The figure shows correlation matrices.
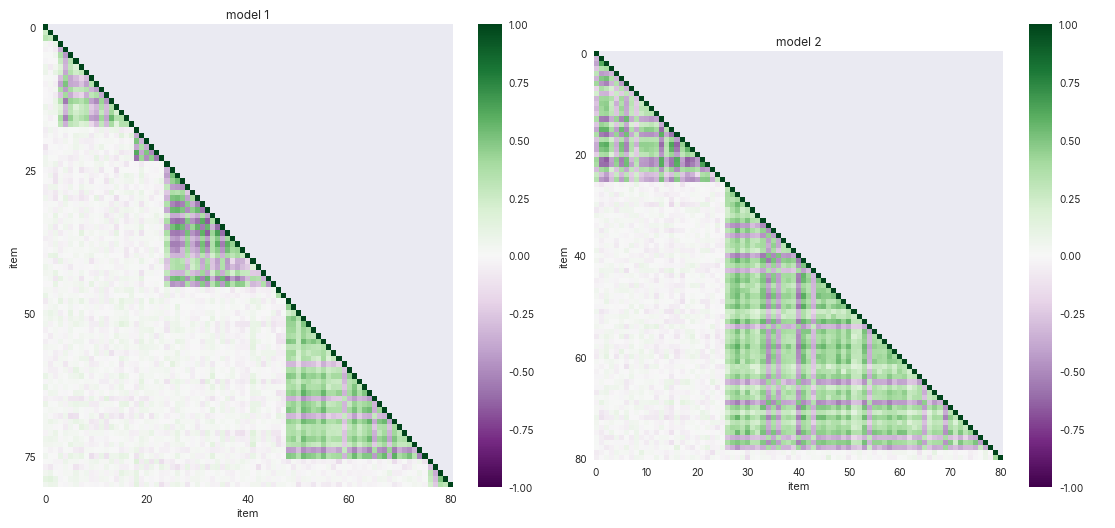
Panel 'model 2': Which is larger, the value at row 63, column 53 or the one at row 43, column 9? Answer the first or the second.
the first
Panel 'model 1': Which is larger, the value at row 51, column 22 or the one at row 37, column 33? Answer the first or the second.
the second
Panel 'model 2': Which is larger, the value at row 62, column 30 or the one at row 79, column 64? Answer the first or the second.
the first
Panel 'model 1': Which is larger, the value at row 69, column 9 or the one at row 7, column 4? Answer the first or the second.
the first
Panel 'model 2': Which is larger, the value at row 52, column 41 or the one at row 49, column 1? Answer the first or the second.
the first
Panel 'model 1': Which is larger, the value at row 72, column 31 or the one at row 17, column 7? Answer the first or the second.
the second
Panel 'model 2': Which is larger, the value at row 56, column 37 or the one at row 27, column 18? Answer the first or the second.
the first
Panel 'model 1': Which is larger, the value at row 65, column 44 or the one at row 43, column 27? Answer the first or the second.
the first
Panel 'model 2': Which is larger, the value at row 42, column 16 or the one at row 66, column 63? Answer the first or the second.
the second
